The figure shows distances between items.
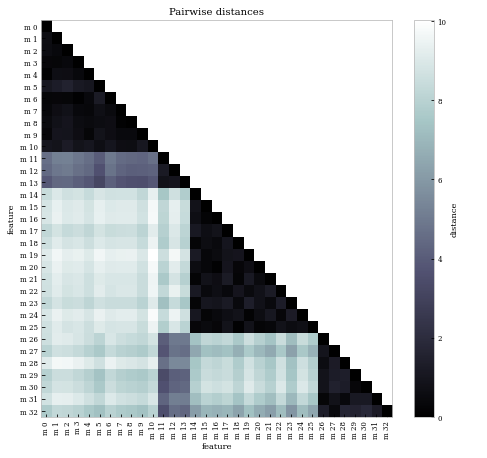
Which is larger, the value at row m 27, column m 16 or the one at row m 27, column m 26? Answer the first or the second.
the first
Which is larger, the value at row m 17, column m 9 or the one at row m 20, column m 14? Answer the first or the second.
the first
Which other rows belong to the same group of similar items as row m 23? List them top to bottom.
m 14, m 15, m 16, m 17, m 18, m 19, m 20, m 21, m 22, m 24, m 25
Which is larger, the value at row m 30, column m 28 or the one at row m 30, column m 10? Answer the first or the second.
the second
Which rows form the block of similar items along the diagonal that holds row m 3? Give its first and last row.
m 0 to m 10
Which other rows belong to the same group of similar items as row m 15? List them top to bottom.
m 14, m 16, m 17, m 18, m 19, m 20, m 21, m 22, m 23, m 24, m 25
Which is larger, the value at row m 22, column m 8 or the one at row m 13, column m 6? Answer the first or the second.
the first
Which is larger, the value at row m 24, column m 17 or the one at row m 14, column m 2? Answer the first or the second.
the second
